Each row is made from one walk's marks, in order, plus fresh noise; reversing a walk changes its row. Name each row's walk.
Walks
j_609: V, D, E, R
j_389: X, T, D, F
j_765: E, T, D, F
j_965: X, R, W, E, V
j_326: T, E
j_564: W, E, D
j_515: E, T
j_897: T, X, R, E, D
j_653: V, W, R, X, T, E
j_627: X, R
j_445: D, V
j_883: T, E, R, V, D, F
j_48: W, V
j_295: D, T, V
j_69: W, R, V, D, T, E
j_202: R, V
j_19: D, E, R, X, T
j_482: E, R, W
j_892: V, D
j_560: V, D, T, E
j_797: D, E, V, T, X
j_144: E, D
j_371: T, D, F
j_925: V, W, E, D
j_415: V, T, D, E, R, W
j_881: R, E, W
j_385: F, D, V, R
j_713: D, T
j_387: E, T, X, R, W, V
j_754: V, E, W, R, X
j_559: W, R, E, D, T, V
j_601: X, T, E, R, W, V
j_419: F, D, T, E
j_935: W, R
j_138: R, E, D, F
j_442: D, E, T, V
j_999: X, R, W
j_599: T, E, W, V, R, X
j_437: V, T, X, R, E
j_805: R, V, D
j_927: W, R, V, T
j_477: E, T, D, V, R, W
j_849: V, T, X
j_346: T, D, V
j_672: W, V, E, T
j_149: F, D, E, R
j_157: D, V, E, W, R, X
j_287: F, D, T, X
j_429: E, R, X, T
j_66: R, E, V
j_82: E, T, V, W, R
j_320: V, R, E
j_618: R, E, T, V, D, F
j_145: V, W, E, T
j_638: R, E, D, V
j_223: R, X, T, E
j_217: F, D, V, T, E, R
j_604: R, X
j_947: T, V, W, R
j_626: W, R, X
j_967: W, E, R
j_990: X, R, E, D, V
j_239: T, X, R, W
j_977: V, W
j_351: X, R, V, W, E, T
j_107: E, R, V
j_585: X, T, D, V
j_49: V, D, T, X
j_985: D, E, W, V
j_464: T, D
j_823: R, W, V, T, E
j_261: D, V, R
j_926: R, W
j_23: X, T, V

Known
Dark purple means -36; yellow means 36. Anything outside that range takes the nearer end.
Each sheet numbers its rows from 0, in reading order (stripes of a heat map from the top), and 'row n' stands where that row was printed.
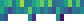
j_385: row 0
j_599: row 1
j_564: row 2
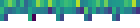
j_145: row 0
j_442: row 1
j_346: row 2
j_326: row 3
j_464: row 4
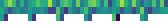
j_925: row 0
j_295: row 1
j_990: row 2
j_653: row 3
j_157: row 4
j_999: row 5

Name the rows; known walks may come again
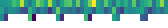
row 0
j_713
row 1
j_19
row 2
j_387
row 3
j_609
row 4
j_627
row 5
j_385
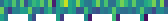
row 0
j_999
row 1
j_927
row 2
j_560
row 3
j_564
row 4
j_429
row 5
j_559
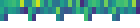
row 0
j_346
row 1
j_754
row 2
j_626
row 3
j_990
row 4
j_947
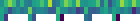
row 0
j_925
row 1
j_897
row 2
j_477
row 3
j_48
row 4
j_442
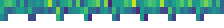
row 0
j_977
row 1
j_419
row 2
j_965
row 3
j_69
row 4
j_464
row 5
j_295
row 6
j_326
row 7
j_145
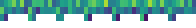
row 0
j_599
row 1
j_351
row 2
j_23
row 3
j_883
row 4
j_765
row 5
j_157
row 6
j_672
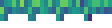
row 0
j_601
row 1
j_849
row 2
j_653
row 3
j_515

